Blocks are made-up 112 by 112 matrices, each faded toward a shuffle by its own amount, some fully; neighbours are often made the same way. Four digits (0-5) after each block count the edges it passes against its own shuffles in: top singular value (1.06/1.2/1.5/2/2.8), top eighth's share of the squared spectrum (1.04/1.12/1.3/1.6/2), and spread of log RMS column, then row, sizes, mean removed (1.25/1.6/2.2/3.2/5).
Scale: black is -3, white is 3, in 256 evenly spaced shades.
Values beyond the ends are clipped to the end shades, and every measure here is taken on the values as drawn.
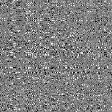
4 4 2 3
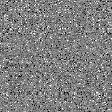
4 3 1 2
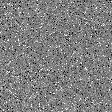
1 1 0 0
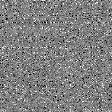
4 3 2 2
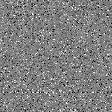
3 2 0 1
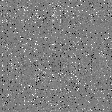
3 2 1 1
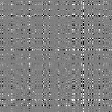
5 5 4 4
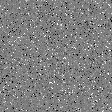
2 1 0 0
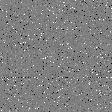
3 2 0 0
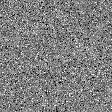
0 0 0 1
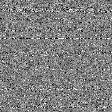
2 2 0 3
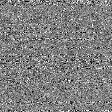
1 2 0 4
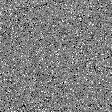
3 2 0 0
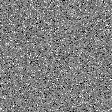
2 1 0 0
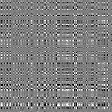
5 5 5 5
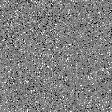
3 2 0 0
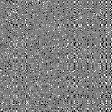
5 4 3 3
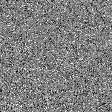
1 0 0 0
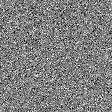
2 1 0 1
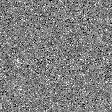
2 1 0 1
